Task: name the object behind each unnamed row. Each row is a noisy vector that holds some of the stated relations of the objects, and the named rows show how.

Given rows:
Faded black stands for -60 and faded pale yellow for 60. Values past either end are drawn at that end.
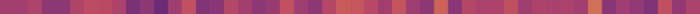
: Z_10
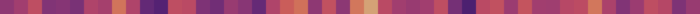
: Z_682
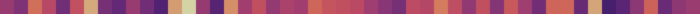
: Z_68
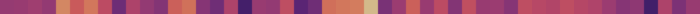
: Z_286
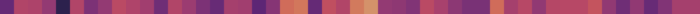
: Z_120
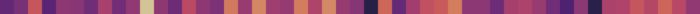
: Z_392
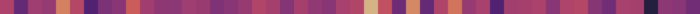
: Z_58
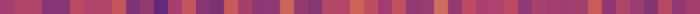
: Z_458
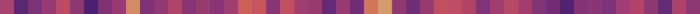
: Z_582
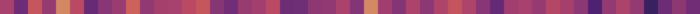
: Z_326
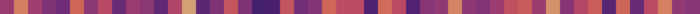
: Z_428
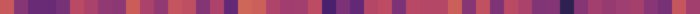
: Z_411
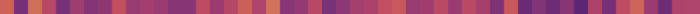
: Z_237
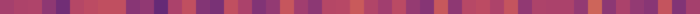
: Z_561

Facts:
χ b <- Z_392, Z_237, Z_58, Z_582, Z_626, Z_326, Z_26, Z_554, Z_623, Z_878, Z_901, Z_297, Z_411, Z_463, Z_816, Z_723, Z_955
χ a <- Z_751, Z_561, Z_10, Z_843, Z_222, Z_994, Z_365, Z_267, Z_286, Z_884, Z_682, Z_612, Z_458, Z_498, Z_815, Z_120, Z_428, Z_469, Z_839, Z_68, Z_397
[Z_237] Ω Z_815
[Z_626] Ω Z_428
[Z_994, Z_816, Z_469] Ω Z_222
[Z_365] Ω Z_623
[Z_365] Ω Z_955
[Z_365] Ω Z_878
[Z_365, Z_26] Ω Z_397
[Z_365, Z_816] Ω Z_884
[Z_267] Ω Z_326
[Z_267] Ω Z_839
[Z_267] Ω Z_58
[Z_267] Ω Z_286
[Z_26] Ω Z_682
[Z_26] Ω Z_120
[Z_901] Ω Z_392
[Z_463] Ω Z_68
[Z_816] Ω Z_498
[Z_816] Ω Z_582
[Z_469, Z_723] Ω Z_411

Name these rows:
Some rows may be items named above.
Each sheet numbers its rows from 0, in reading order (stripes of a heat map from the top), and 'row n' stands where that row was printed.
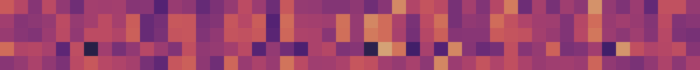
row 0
Z_994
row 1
Z_498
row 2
Z_498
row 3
Z_626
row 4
Z_815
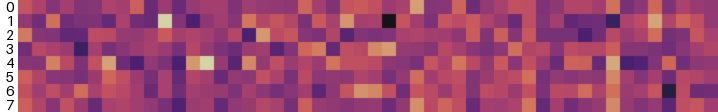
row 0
Z_365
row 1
Z_901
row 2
Z_723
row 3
Z_120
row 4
Z_68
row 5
Z_469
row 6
Z_267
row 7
Z_994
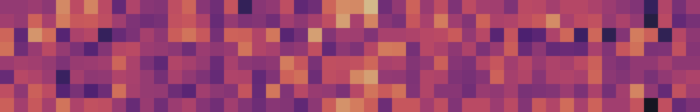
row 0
Z_286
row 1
Z_839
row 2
Z_463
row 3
Z_816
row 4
Z_397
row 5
Z_120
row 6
Z_26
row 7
Z_267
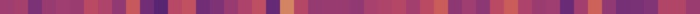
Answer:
Z_222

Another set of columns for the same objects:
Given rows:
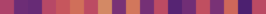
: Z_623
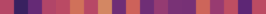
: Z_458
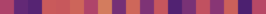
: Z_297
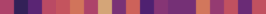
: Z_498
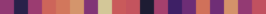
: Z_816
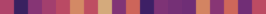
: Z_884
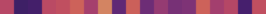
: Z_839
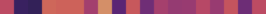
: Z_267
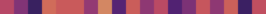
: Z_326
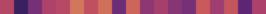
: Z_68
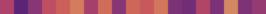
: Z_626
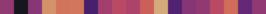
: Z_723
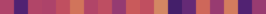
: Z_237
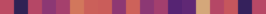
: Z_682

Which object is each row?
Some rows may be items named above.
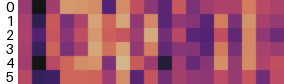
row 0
Z_469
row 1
Z_365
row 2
Z_26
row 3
Z_365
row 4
Z_994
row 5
Z_267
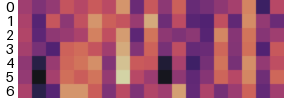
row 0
Z_392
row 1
Z_26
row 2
Z_397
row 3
Z_582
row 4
Z_816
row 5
Z_222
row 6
Z_411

